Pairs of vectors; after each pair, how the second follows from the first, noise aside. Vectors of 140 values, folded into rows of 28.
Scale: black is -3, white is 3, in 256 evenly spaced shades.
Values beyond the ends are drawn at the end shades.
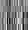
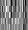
wrapped around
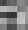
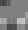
partly zeroed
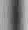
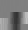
partly zeroed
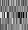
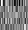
wrapped around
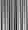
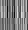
wrapped around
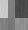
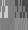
partly zeroed
